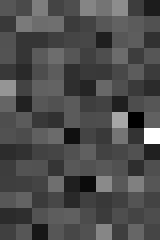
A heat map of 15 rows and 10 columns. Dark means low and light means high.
Roughest part: middle right. Odd patch: rougher, in the middle right. Mirror symmetry: none. Average level on the scale: 30%. Odd rows or columns: none. Slope: none.
